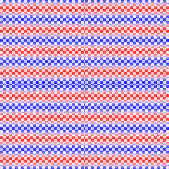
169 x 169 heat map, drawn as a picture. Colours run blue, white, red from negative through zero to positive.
No overall slope runs across the table. Its left and right halves mirror each other, and so do its top and bottom. On average the colour sits 50% of the way up the scale. No seam splits the table. Horizontal stripes repeat 8 times down the table.
